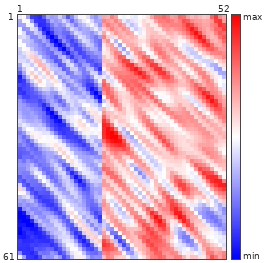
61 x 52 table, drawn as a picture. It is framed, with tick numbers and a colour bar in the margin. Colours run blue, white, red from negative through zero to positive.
The bottom left is the ninth with the lowest average. Overall the values sit about 50% of the way up the scale. A vertical seam about 40% of the way across splits the table, and the right part is higher. Streaks slant down to the right.
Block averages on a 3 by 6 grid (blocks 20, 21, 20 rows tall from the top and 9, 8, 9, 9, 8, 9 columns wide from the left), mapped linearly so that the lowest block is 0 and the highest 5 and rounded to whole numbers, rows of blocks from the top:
213555
114445
013554
